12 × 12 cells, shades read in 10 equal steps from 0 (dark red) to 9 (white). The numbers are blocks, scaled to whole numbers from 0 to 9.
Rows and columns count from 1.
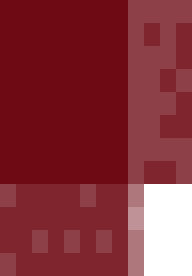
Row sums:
8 6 7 7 7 6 8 6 41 40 42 40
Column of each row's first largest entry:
9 9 9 9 9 9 9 9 10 10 10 10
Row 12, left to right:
2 1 1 1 1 1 1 1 4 9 9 9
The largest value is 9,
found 12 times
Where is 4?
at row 9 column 9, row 11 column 9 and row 12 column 9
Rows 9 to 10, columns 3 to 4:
1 1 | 1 1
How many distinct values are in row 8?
3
